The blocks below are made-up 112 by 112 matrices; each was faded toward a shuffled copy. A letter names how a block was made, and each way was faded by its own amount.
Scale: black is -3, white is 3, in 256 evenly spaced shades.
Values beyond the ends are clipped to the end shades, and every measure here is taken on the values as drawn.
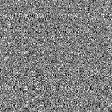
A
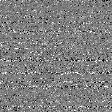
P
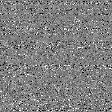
P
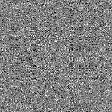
A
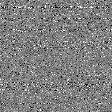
P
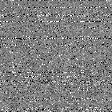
P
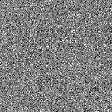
A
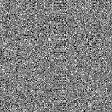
A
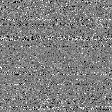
P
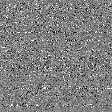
P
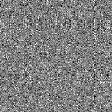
A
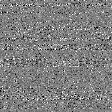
P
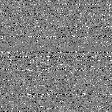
P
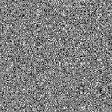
A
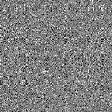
A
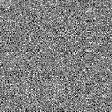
A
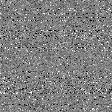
P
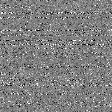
P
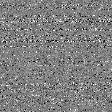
P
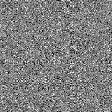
A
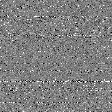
P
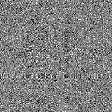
A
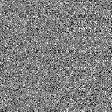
A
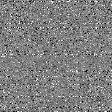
P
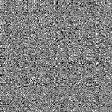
A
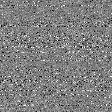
P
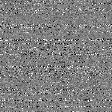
P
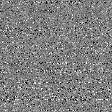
P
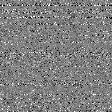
P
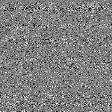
P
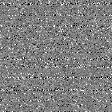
P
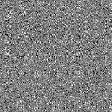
A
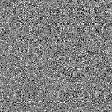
A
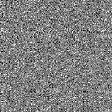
A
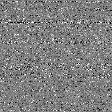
P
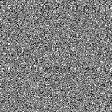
A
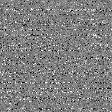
P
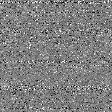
P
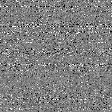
P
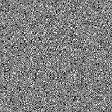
A
